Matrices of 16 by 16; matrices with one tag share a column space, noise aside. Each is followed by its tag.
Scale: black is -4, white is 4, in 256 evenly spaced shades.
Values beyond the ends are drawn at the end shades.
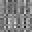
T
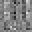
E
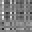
E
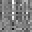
E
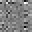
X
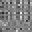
E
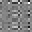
X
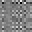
X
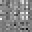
E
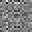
X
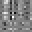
E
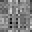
T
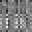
T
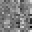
T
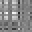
E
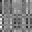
T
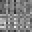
T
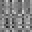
T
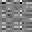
X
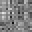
E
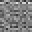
X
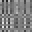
T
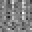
E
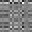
X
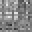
E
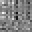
E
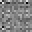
X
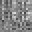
E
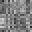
T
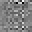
X
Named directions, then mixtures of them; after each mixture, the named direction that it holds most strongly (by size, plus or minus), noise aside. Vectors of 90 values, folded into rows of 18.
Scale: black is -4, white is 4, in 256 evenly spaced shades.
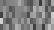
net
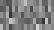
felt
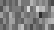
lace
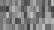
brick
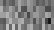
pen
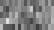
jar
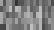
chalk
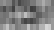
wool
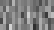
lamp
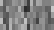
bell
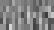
lamp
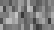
jar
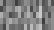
chalk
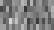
bell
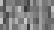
bell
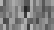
bell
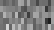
pen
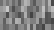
brick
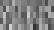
lamp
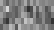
jar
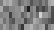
lace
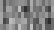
bell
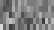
felt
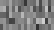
felt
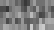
brick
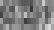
wool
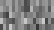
felt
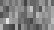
jar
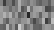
pen
